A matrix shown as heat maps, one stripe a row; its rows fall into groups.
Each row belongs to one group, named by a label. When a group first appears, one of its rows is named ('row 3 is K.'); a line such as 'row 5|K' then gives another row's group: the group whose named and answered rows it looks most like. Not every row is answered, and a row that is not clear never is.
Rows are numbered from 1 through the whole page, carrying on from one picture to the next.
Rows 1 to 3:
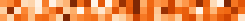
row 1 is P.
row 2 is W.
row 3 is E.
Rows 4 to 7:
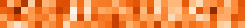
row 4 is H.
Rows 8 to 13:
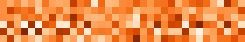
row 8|P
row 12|H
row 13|W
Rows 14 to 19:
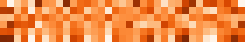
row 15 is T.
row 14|E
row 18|T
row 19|T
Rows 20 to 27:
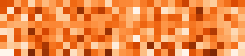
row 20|T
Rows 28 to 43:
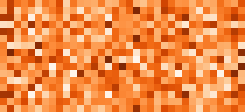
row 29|W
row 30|T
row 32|T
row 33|W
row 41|T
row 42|H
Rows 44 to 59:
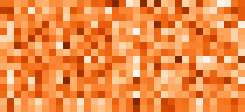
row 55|E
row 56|H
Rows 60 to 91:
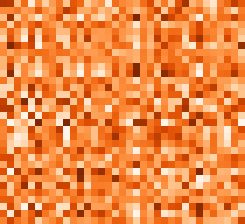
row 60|T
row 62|W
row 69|W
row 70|W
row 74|H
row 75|T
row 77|E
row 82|T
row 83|W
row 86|H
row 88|T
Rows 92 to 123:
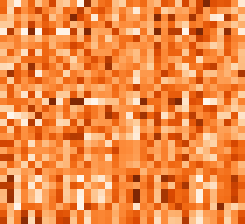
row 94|P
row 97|P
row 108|E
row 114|T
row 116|E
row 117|W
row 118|T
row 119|W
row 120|W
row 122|H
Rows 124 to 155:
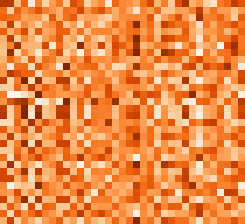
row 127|W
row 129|W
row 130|P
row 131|W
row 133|E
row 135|H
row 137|E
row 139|H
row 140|H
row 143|W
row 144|H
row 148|H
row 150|E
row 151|P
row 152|H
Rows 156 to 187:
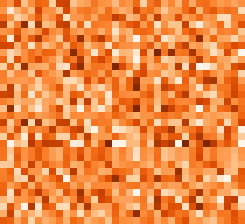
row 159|H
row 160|E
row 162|T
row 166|E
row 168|W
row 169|T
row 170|P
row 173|H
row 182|H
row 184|P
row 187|T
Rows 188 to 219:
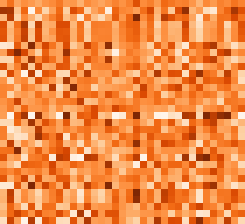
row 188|W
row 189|T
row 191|H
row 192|H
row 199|E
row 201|E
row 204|E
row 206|E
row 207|E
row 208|W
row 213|H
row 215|W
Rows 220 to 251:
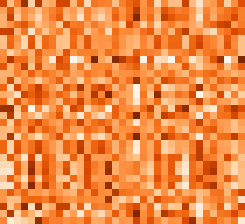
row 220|H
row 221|W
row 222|W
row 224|T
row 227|E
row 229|H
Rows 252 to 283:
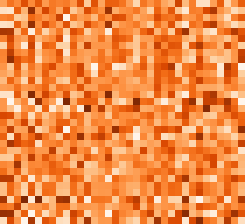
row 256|T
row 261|P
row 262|P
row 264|P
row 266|E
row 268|T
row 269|H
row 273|P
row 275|P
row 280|H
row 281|P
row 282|T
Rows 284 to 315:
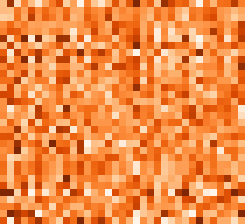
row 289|H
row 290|W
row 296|W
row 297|T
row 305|P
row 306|E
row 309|E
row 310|H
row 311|T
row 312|E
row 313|P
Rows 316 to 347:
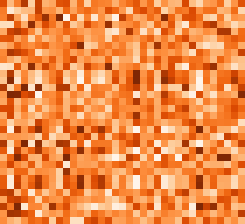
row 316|H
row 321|T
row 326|W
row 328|H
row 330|W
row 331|T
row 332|W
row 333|E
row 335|P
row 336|H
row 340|E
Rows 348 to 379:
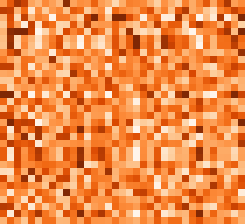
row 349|T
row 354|W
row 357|T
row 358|P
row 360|E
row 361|T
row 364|T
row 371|P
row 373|H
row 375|E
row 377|T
